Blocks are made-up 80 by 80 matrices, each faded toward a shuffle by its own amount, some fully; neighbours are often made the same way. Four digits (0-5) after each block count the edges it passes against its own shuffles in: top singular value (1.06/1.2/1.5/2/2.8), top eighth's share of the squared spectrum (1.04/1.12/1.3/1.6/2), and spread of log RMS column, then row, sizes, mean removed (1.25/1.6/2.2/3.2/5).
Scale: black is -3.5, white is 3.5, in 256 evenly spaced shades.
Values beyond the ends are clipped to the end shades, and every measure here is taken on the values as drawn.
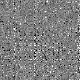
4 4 3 3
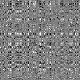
5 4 3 3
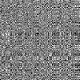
5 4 3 3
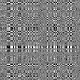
5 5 4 4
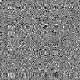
4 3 2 2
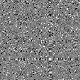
4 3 1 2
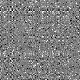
4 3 2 2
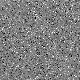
2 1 0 0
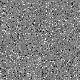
3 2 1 1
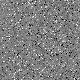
0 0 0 0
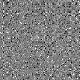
4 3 2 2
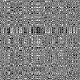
5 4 3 3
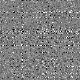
2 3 2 3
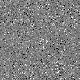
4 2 1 1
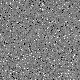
0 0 0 0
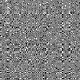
5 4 3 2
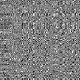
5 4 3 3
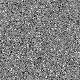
0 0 0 0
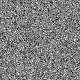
0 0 0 0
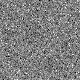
0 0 0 0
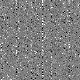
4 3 2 1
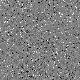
2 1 1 0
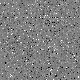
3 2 0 1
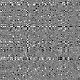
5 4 3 3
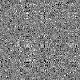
4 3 2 2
